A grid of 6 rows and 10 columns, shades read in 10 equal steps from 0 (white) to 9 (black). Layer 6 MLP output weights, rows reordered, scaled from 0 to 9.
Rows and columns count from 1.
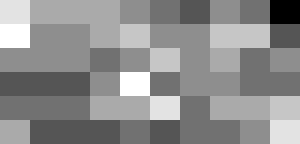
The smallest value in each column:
0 3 3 3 0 1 4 2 2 1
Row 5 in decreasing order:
5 5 5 5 3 3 3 3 2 1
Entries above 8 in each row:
1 0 0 0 0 0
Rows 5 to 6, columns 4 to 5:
3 3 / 6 5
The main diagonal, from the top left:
1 4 4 4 3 6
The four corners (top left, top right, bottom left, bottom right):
1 9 3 1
